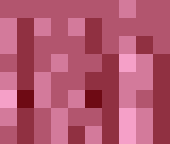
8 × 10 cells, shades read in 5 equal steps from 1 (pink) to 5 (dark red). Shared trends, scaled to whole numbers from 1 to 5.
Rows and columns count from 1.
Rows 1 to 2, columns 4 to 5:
3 3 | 3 2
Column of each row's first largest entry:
1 2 2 2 2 2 2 2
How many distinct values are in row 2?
3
